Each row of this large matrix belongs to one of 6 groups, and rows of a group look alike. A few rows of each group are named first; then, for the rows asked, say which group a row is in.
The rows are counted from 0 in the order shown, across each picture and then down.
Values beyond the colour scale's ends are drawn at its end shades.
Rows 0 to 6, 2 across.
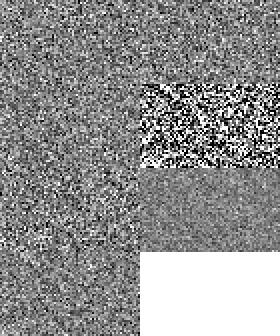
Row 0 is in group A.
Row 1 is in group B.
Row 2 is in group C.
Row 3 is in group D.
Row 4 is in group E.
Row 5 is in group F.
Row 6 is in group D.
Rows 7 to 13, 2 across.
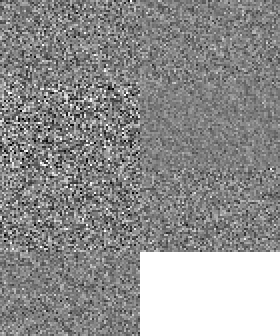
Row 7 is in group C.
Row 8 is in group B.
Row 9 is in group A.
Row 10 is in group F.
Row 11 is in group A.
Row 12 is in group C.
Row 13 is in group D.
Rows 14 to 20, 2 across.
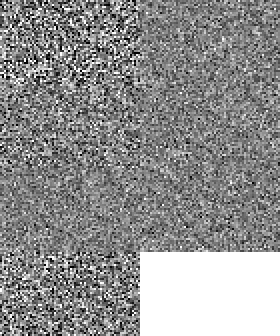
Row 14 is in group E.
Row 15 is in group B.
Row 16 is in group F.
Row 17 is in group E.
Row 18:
E
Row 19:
D
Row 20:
A
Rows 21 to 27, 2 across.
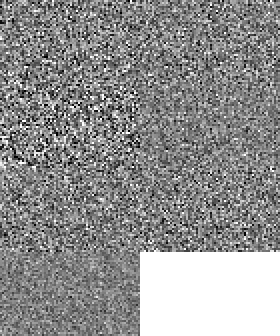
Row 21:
C
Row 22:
C
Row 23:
B
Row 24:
C
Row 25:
A
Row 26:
C
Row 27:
F
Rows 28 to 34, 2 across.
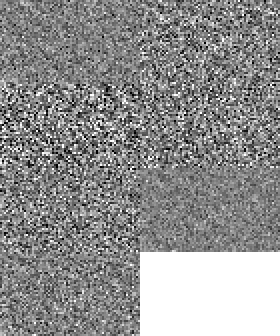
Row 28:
D
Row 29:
B
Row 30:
F
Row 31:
C
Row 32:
C
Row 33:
B
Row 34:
B
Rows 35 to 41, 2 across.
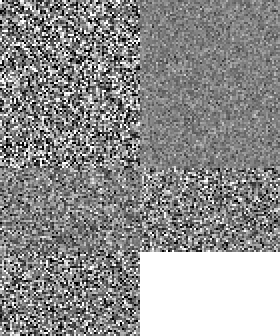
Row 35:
D
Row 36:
E
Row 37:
E
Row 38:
B
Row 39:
F
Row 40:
A
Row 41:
A
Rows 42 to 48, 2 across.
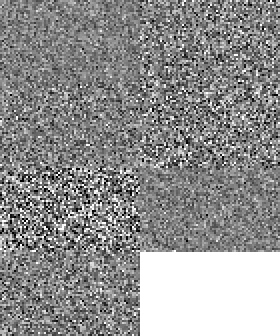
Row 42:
F
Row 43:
C
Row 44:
A
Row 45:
E
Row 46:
B
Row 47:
B
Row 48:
F
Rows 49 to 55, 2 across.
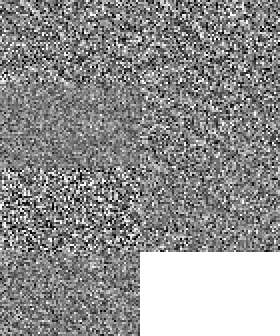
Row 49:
D
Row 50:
D
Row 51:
F
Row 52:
B
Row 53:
A
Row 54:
E
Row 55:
F
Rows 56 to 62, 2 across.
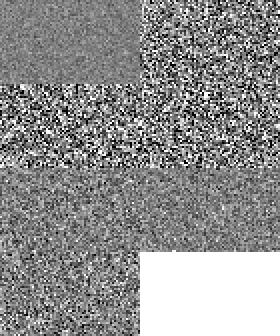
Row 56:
A
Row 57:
A
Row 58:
D
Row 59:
A
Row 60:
B
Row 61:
B
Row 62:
E
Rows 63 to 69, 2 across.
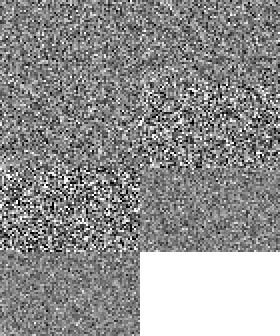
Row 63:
C
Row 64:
D
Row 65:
D
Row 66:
A
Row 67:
A
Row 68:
C
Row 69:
B
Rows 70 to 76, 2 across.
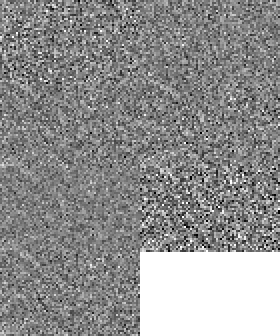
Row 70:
A
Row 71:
C
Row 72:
D
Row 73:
D
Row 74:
D
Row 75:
D
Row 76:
D
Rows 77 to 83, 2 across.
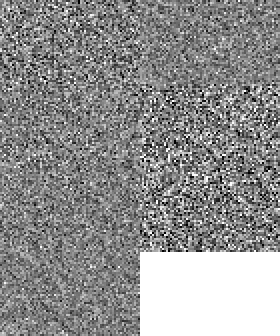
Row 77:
A
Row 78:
B
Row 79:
E
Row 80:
E
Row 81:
A
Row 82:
A
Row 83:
D
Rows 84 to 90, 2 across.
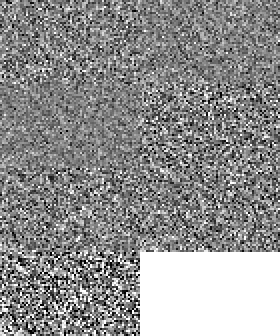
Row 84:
E
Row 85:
D
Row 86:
D
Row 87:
A
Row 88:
B
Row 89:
D
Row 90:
B
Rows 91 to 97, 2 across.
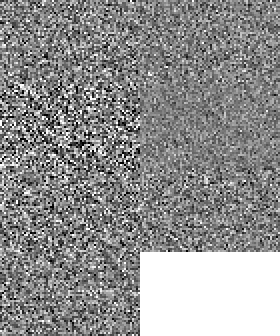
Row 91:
C
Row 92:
C
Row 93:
D
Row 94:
E
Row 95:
A
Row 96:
A
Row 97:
F
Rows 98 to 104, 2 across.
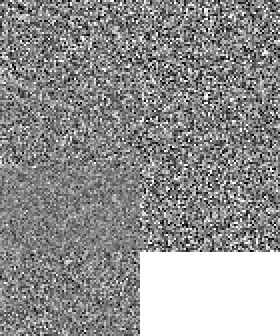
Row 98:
B
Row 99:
A
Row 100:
B
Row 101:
A
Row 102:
B
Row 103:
C
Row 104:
E
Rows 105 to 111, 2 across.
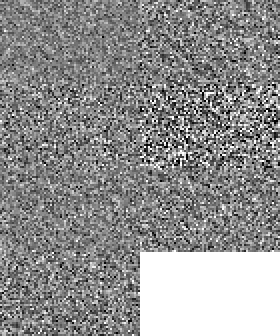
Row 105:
D
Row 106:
F
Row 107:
C
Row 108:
E
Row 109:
B
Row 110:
B
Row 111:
F
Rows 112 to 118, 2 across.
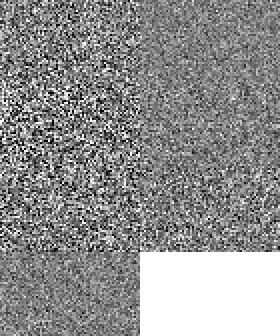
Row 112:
C
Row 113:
C
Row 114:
A
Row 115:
F
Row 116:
F
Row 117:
E
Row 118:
E
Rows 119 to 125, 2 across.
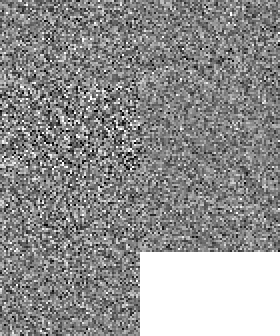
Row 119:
B
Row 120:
D
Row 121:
D
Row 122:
F
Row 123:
C
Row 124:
F
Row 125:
A
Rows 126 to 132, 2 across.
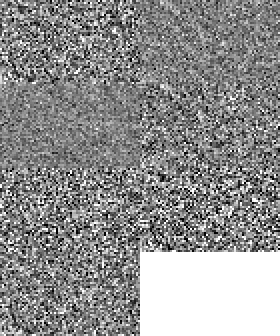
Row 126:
B
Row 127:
D
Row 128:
F
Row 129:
D
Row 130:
C
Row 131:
B
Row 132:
B
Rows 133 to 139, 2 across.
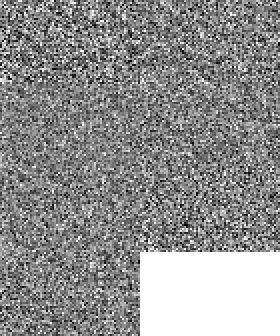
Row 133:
F
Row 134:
D
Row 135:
B
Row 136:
F
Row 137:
B
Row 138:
C
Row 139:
F
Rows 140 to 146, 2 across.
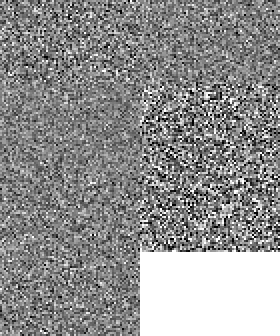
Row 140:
C
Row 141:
A
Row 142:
A
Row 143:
A
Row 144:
D
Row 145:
B
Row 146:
A
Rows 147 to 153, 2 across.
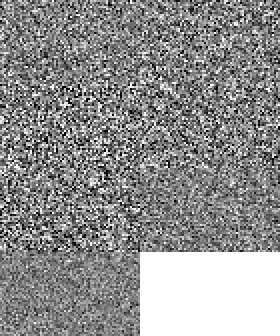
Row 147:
C
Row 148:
B
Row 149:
C
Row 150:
D
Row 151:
F
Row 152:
F
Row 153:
E
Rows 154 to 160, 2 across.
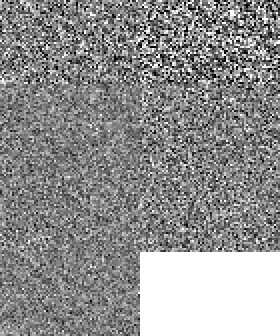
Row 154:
D
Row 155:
F
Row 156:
F
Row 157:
A
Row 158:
E
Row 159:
C
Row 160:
D
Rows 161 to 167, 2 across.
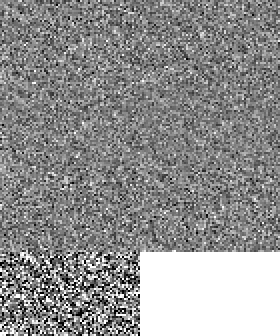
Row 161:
B
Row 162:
D
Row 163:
B
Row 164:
B
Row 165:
A
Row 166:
B
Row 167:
D
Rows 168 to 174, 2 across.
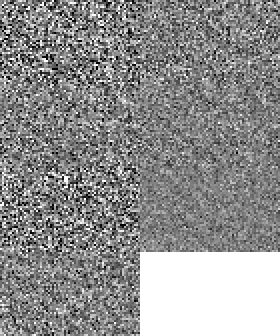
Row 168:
F
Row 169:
E
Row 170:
F
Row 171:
F
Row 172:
A
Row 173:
D
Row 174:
B
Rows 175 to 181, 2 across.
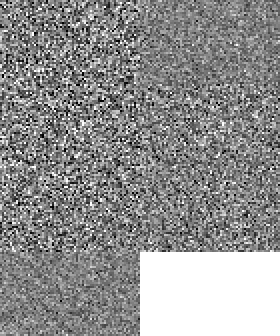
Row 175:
E
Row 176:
F
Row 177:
B
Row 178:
B
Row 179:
A
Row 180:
C
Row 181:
D
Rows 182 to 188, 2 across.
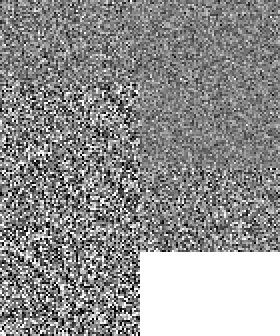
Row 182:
C
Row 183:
A
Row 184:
E
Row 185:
A
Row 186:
E
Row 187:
C
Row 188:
D
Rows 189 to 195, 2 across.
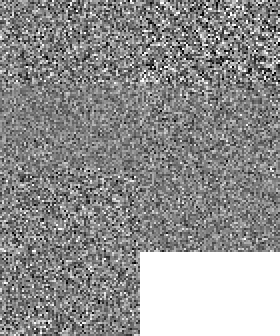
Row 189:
C
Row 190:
D
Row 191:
E
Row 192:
A
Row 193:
B
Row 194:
C
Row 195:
E
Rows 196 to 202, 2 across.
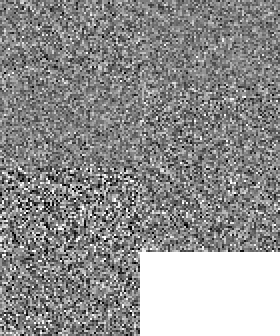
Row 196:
D
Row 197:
B
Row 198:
E
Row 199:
A
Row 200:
B
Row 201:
D
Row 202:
E
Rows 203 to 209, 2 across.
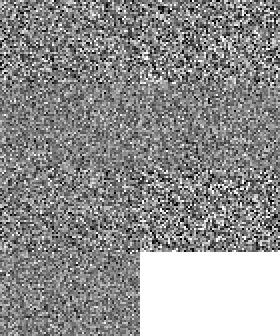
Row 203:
F
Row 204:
B
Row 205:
E
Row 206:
C
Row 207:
F
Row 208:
B
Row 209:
C
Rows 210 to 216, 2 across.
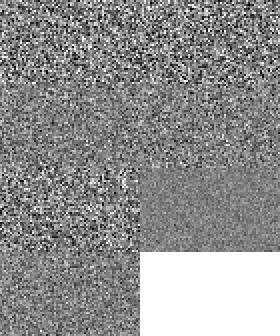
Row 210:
B
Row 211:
A
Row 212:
A
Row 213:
A
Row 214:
F
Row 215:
E
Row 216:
A
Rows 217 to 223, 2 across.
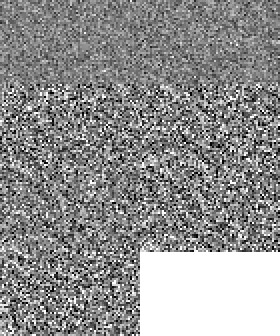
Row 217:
C
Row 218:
F
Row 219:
A
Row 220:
D
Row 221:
D
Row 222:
D
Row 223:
B
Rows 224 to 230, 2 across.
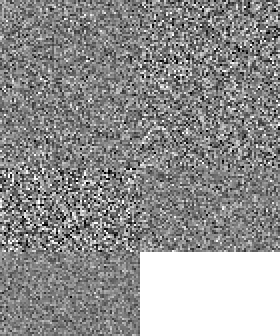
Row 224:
A
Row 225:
E
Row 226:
E
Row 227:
D
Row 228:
C
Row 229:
B
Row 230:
F
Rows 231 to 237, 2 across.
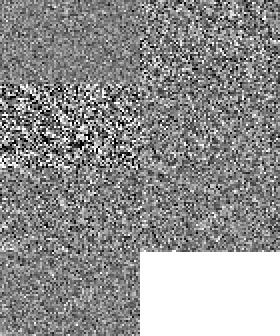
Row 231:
A
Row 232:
F
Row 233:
D
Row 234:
B
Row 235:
D
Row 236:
B
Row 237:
B
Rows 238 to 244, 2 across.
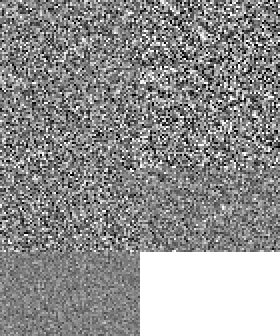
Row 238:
B
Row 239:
D
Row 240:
E
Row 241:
B
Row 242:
C
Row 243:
B
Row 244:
C
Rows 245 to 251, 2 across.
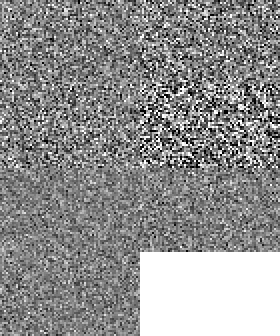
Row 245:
A
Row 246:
A
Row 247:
C
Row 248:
F
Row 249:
D
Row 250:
A
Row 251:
A
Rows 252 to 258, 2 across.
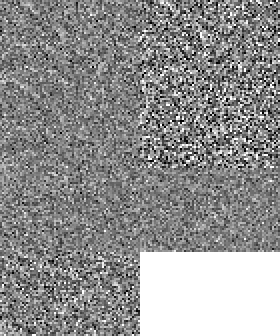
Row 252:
D
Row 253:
D
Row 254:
D
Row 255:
C
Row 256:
A
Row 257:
B
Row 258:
B
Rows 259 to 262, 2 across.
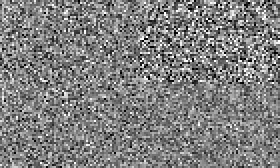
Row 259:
A
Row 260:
F
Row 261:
A
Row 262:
F
